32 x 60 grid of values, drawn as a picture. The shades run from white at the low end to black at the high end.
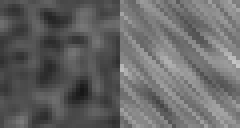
It is made of 1 by 2 panels. Panel 1,1: high, blotchy. Panel 1,2: middling, slanting down to the right.
